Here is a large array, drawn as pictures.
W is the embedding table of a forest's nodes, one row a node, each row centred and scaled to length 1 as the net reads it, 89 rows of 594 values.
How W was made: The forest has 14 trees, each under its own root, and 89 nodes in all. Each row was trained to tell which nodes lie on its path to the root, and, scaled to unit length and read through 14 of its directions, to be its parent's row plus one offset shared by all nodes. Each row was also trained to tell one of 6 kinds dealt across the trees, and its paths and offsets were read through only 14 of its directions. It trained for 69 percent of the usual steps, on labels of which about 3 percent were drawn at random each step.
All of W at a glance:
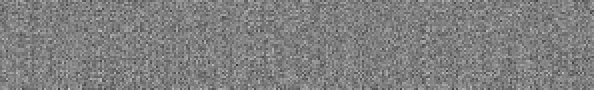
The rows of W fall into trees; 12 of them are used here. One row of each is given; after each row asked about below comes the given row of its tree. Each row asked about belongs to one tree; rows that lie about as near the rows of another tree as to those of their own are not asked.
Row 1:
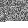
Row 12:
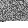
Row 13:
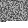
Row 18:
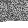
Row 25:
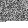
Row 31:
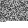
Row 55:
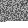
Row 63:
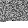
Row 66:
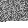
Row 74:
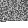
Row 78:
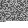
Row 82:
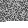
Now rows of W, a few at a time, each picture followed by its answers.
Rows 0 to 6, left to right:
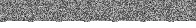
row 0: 63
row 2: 82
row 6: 31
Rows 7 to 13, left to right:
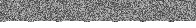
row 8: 78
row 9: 18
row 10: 13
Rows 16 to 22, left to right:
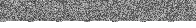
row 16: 31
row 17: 18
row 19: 18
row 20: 66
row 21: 13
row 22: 25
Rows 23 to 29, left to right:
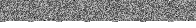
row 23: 78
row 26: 78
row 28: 63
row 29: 31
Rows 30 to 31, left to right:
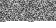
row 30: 82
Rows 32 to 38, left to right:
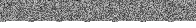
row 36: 18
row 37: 78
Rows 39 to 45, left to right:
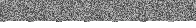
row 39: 31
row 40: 12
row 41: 12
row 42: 12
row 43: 13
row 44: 63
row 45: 31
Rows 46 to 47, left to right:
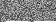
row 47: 31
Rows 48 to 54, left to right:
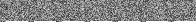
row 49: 82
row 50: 18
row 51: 55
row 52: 63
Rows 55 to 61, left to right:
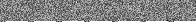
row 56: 82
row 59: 18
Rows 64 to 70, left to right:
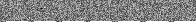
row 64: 82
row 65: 31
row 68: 18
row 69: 63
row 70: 63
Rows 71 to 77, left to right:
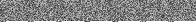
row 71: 55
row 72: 82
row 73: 82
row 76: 25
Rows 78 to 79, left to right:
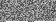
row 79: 66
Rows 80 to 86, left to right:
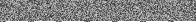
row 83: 63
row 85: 78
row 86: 74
